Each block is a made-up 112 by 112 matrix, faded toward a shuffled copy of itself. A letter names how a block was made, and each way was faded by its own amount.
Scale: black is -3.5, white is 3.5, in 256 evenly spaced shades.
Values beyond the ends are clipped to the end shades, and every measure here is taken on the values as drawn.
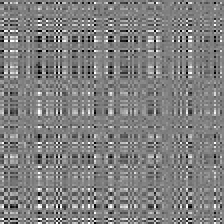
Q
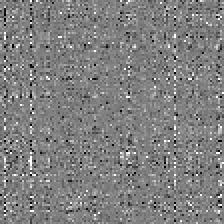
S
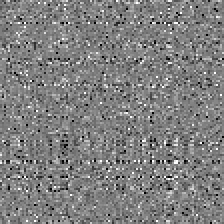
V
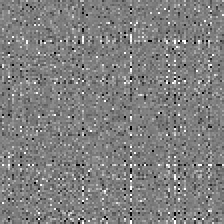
S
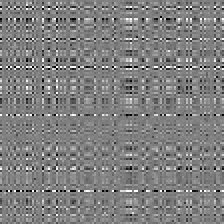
Q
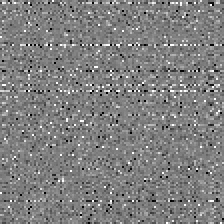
V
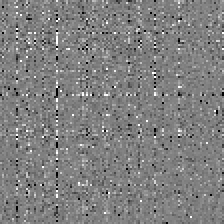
S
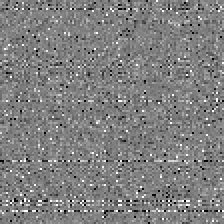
V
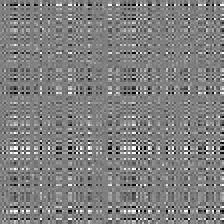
Q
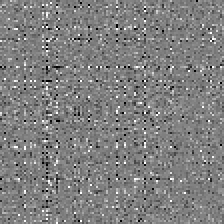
S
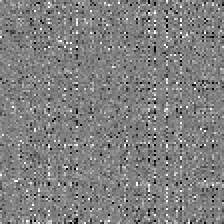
S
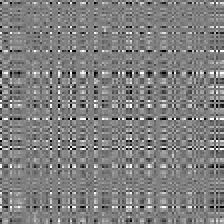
Q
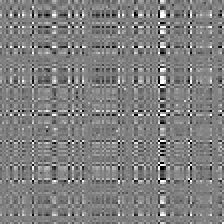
Q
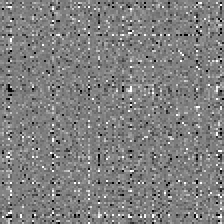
S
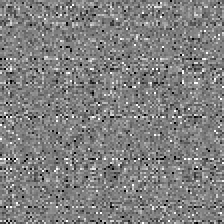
V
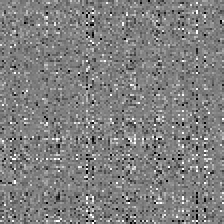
S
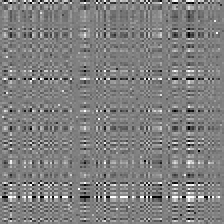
Q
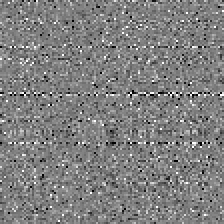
V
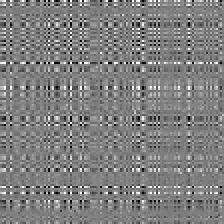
Q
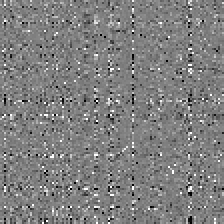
S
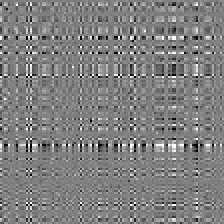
Q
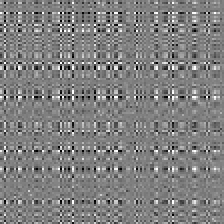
Q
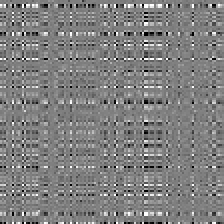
Q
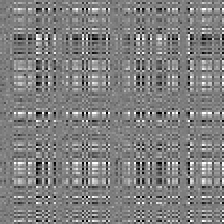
Q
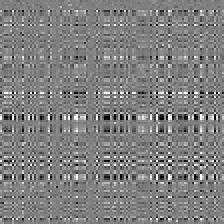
Q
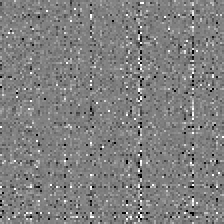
S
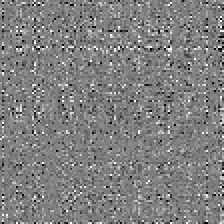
S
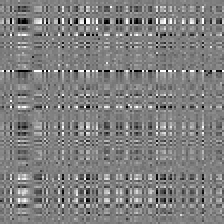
Q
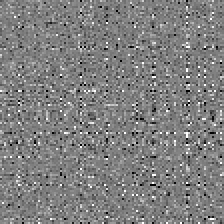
S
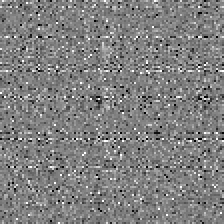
V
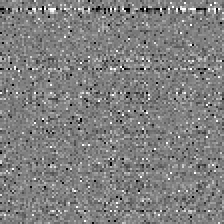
V
